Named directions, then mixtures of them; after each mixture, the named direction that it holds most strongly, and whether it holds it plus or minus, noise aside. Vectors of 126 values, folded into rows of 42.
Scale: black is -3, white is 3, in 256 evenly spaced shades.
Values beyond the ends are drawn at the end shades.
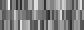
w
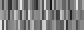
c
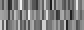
c, plus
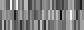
w, minus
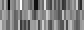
w, minus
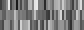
w, plus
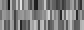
w, minus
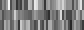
w, plus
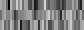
w, minus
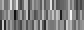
c, minus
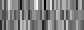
c, minus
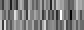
c, plus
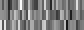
c, plus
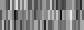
w, minus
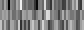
w, minus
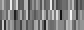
c, minus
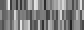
w, plus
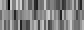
w, minus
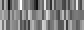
c, plus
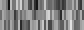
w, minus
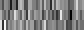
c, plus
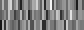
c, minus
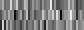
c, minus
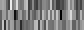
w, minus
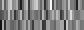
c, minus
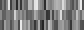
w, plus
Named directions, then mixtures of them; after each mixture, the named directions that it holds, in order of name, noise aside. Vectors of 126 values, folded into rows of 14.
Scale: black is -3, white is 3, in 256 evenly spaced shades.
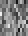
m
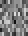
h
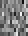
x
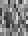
h, m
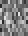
h, m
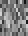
h, m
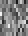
m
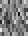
h, m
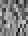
m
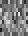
h, m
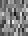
m, x
